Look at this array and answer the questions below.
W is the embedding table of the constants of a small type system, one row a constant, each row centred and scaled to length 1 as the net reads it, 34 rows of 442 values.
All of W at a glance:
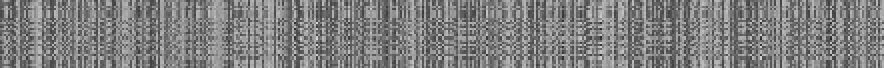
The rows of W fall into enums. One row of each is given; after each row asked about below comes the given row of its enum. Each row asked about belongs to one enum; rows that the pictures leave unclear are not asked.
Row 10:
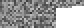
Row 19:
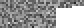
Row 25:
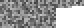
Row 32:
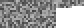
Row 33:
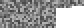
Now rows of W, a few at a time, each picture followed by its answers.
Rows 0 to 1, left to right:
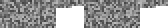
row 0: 33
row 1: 32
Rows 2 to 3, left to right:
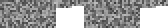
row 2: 32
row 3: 25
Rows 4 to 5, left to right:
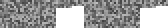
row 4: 33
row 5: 25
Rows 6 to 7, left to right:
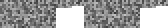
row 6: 25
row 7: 25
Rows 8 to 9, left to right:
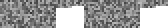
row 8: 25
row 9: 32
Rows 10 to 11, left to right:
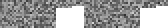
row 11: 19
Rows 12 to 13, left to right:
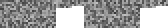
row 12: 32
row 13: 25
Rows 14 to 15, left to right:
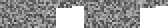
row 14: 19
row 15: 32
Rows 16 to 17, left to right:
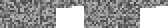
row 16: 33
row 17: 10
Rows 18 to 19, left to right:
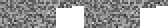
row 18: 19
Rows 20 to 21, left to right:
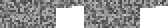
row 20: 33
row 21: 25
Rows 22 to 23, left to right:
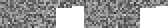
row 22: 19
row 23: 10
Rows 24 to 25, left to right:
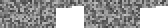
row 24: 33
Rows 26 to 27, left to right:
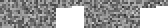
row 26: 25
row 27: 19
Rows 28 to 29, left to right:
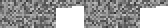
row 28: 10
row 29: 10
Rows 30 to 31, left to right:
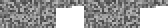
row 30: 33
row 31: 33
